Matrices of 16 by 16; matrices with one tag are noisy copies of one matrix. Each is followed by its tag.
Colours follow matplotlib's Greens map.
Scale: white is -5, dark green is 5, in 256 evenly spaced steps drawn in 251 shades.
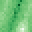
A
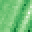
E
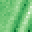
E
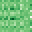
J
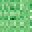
J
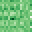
J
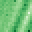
E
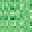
J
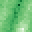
A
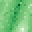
A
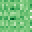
J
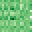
J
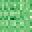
J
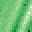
E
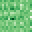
J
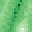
A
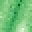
A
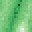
A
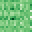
J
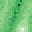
A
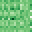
J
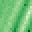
E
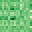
J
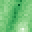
A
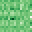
J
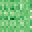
J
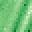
E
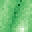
A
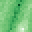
A
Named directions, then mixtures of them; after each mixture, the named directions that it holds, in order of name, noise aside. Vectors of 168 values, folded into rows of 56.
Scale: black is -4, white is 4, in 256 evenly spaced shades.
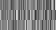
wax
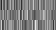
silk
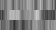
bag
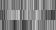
bag, silk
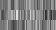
bag, wax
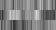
bag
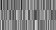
silk, wax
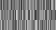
silk, wax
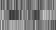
bag, silk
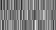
silk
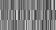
wax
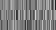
wax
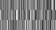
wax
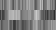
bag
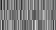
silk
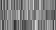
bag, silk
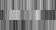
bag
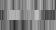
bag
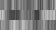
bag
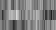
bag, wax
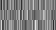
silk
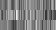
bag, wax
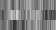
bag, wax
